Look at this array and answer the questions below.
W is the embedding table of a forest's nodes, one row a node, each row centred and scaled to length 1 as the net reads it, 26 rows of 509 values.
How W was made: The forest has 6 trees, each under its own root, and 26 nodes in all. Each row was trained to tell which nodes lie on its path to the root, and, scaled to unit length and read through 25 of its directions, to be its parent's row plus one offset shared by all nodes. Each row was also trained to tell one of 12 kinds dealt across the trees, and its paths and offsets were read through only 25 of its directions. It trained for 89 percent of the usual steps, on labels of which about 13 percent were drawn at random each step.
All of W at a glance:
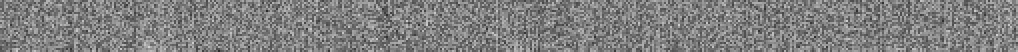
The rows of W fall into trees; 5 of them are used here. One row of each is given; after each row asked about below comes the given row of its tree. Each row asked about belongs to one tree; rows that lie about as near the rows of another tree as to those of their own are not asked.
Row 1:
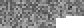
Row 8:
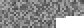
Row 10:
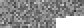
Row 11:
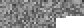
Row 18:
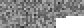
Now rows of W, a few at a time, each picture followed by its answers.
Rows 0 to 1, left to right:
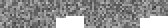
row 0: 8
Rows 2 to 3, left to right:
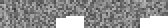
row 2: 11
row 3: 11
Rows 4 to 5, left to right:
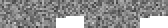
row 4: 18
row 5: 18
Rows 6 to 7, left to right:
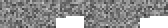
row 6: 1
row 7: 18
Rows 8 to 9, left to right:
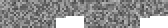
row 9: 8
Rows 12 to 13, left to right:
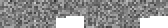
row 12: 10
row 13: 1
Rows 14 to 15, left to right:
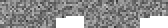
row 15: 18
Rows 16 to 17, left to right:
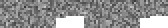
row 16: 10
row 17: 1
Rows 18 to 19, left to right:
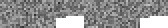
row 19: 11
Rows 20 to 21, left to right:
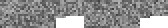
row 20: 8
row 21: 18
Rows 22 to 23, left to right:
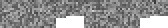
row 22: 10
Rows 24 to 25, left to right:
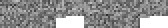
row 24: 1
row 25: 11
